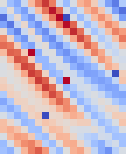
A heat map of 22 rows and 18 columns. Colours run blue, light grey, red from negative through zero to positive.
Lone odd cells: 5, 2 higher and 3 lower than their neighbours. Slope: none. Grain: diagonal, down to the right.
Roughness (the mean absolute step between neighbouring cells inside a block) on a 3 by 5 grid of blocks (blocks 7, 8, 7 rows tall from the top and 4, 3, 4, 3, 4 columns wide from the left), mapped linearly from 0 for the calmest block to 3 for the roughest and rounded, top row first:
2 2 3 2 1 | 0 2 2 0 1 | 1 2 0 0 0
